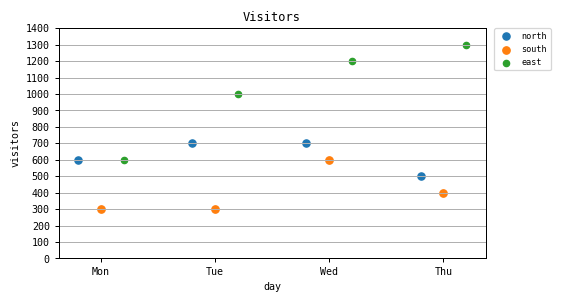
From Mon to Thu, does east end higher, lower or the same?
higher
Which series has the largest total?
east
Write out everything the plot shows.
Title: Visitors
x-axis: day, ticks Mon Tue Wed Thu
y-axis: visitors, ticks 0 100 200 300 400 500 600 700 800 900 1000 1100 1200 1300 1400
Legend: north, south, east
Values:
north: 600 700 700 500
south: 300 300 600 400
east: 600 1000 1200 1300
